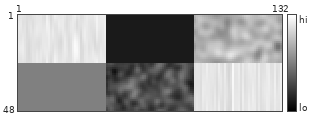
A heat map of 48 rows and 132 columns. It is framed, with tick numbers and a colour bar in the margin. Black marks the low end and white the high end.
The table splits into 2 rows of 3 panels. Panel 1,1: very high, streaked downward, faint in contrast. Panel 1,2: very low, flat. Panel 1,3: high, blotchy. Panel 2,1: middling, flat. Panel 2,2: low, blotchy. Panel 2,3: very high, streaked downward, faint in contrast.
